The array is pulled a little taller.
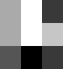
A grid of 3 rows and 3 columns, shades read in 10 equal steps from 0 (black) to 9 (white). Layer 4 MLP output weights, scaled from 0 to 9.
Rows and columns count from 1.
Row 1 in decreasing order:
9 6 2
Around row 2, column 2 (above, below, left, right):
9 0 6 7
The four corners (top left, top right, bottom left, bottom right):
6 2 3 2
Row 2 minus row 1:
0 0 5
